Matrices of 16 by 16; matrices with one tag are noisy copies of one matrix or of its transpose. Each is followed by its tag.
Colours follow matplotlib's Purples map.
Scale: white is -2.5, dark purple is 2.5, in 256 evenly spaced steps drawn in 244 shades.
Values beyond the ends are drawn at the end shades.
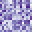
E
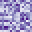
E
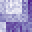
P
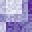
P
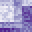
P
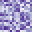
E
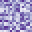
E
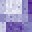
P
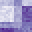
P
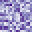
E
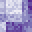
P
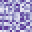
E
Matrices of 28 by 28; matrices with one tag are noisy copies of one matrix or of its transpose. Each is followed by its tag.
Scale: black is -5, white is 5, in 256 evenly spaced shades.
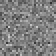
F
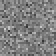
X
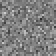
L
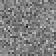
X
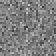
X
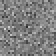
X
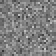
F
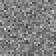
X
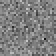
X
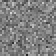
L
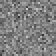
F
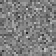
F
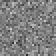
L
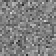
L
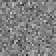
L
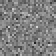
F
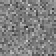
X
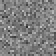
X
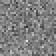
X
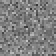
X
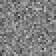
F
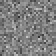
F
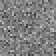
X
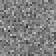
X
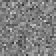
L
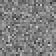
F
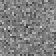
X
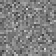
F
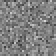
L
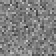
X
